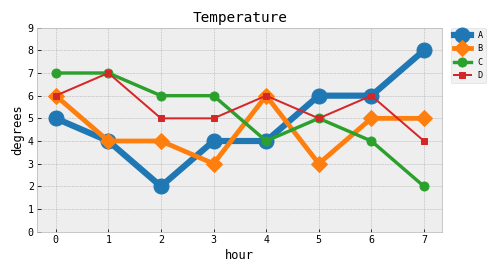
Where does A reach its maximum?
7
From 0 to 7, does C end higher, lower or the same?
lower
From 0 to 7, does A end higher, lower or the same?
higher
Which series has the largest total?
D
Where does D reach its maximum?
1
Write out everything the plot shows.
Title: Temperature
x-axis: hour, ticks 0 1 2 3 4 5 6 7
y-axis: degrees, ticks 0 1 2 3 4 5 6 7 8 9
Legend: A, B, C, D
Values:
A: 5 4 2 4 4 6 6 8
B: 6 4 4 3 6 3 5 5
C: 7 7 6 6 4 5 4 2
D: 6 7 5 5 6 5 6 4
